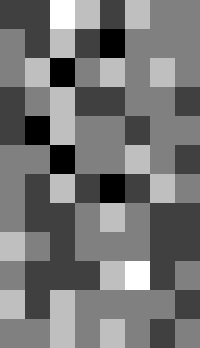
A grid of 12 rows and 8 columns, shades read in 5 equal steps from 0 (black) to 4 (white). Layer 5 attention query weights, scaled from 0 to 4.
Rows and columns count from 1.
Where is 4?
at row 1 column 3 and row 10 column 6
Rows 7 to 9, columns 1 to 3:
2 1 3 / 2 1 1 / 3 2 1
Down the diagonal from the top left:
1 1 0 1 2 3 3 1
